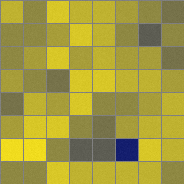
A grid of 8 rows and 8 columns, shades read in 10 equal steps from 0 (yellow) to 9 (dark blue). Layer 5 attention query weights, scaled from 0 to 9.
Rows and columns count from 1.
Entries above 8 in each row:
0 0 0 0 0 0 1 0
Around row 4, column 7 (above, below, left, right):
3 3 2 3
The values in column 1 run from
0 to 5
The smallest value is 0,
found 2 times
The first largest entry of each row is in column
8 7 8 3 1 5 6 1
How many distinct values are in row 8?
3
